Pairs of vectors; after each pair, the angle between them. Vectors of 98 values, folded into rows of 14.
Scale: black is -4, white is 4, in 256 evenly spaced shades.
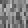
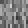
nearly parallel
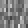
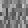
partly aligned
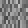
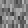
partly opposed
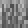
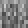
nearly parallel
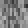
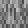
partly opposed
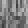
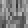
nearly parallel
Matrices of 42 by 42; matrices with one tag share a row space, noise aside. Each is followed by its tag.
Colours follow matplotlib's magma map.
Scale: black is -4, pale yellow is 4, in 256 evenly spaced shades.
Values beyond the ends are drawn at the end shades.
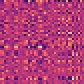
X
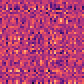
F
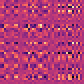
X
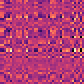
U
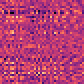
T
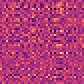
F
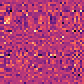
U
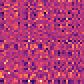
X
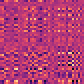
X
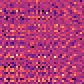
T
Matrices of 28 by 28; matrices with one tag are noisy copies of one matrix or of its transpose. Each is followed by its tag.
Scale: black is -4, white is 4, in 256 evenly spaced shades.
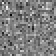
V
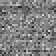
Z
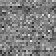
Z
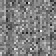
Z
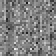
Z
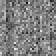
Z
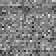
Z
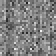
Z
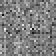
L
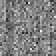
Z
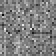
L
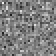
V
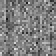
Z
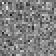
V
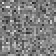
V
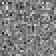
V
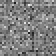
L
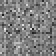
L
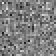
V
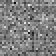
L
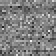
Z
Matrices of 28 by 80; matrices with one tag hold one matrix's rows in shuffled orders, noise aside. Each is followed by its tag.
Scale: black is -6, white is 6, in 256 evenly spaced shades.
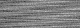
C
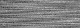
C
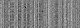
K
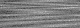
C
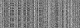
K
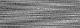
C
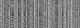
K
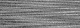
C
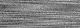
C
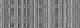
K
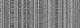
K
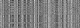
K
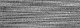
C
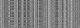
K
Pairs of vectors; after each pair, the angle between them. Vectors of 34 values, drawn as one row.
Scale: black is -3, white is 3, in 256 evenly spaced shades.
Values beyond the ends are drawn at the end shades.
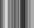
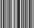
orthogonal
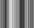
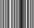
partly aligned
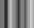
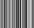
partly aligned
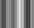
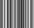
partly opposed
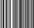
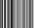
nearly opposite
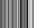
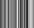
nearly parallel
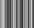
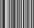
partly opposed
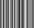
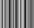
nearly opposite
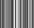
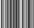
partly opposed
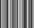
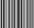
partly opposed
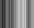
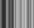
nearly parallel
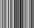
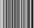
orthogonal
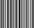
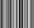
partly aligned
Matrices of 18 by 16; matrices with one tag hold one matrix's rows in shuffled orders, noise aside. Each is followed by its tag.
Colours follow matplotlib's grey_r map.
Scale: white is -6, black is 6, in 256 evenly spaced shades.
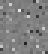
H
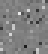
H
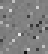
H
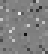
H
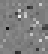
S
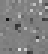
S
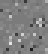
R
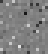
H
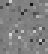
R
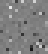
R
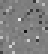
H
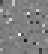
H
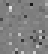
R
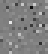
R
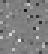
H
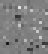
S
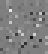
R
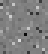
H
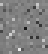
H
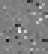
S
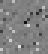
H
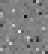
H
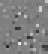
S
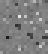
S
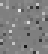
H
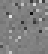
R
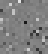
H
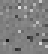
S
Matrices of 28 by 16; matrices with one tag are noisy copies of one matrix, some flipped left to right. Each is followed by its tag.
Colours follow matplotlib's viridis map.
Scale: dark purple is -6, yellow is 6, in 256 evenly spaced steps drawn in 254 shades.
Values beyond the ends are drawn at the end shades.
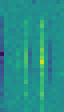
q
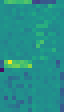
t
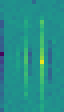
q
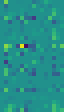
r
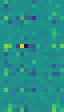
r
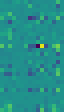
r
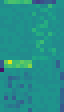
t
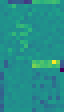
t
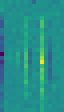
q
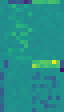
t
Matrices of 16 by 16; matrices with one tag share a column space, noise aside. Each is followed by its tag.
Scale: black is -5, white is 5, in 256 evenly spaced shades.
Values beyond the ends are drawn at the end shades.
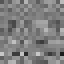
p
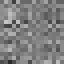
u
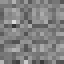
u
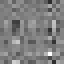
p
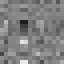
p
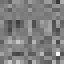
p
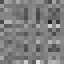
u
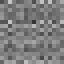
u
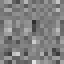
p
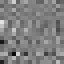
p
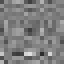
p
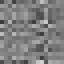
u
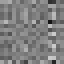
u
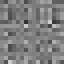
u
